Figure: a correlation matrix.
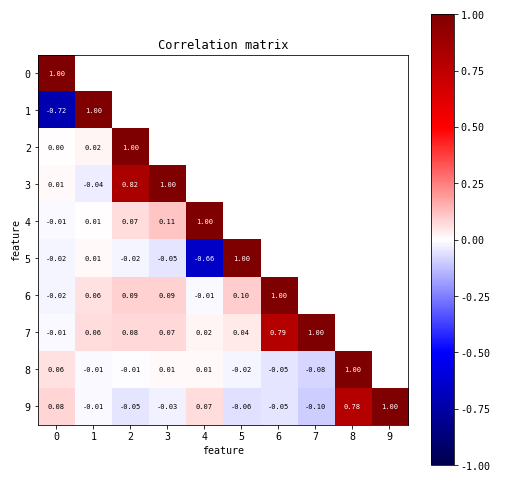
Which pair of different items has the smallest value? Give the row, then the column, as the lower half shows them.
1, 0
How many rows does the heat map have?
10
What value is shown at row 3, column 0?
0.01
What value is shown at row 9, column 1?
-0.01
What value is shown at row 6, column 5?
0.10
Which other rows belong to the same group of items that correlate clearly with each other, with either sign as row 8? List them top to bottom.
9
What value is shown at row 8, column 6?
-0.05
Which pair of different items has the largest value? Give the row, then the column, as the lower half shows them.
3, 2
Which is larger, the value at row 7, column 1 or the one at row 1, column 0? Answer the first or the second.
the first
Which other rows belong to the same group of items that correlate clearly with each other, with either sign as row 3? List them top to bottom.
2
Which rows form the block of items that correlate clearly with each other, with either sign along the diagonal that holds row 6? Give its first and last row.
6 to 7
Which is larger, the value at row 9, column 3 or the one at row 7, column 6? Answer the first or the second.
the second
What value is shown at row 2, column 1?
0.02
